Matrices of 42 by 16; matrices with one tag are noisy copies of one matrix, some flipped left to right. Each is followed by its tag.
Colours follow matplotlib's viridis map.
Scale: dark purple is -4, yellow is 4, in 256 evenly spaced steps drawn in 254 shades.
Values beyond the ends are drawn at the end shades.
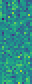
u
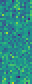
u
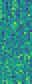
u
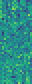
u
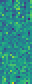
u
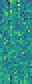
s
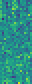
u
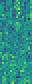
u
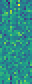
s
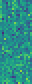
u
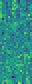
u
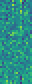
s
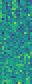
u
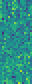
u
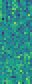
u
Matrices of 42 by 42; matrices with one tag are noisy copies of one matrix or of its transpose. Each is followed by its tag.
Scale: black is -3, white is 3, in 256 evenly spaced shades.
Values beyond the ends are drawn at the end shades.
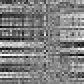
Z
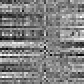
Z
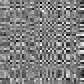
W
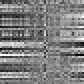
Z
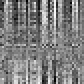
Z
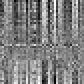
Z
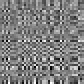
W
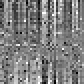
Z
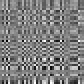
W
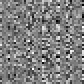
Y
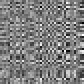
W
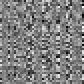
Y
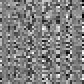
Y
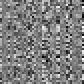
Y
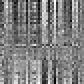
Z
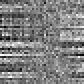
Z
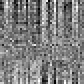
Z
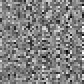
Y
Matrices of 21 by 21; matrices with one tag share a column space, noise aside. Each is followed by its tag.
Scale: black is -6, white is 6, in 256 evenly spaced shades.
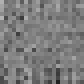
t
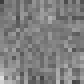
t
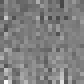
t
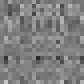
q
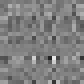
q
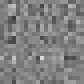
q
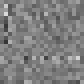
q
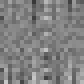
t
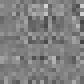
q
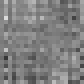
t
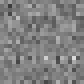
q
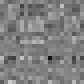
q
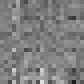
t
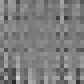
t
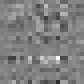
q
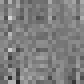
t
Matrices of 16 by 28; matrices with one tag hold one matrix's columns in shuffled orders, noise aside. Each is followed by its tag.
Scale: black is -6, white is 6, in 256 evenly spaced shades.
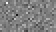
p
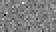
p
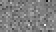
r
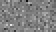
r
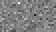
p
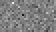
p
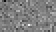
r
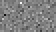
p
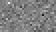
p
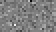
r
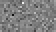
p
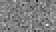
r
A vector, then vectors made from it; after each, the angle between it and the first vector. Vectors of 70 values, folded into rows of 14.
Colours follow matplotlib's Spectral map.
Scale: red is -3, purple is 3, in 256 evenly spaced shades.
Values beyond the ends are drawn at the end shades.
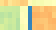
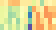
nearly parallel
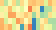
partly opposed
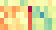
nearly opposite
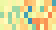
partly aligned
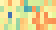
partly aligned
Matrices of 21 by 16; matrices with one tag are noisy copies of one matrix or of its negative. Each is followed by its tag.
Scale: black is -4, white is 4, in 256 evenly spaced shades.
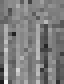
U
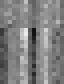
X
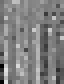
U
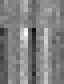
X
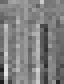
U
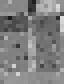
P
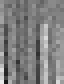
U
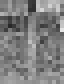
P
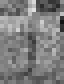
P
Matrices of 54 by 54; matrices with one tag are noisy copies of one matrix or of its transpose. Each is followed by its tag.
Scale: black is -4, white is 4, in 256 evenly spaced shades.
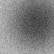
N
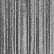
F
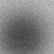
N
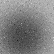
N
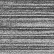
F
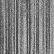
F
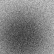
N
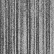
F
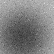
N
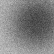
N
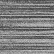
F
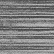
F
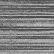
F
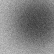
N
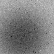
N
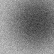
N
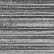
F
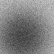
N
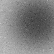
N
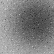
N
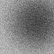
N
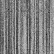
F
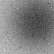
N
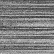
F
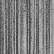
F
